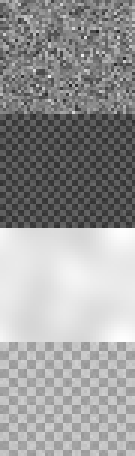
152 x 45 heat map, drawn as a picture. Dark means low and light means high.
It is made of 4 by 1 panels. Panel 1,1: middling, fine-grained, strong in contrast. Panel 2,1: low, checkered. Panel 3,1: very high, smooth, faint in contrast. Panel 4,1: high, checkered.
